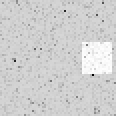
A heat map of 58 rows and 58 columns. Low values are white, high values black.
Odd patch: lower, in the middle right. Stripes: none. Ninth with the lowest average: middle right. Average level on the scale: 20%.
